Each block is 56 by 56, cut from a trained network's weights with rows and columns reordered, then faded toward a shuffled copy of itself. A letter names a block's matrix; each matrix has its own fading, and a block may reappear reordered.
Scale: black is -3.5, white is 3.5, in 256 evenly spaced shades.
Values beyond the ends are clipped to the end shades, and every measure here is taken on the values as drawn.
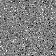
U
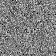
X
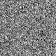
X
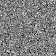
U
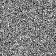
X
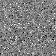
U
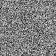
X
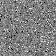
U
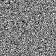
X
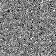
U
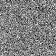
X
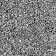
X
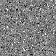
U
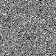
U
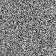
X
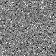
U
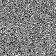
X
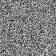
X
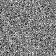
X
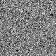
X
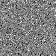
U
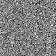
U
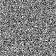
X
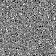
U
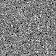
U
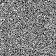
X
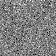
U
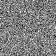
X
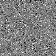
U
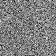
X
